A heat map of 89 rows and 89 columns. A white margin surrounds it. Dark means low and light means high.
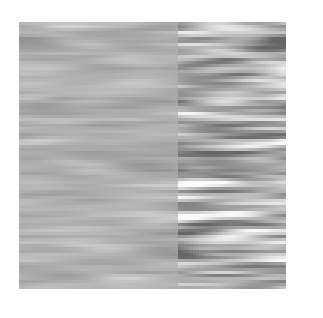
Seam: vertical, 60% of the way across, the left part calmer. Average level on the scale: 70%. Grain: streaks across. Slope: none.
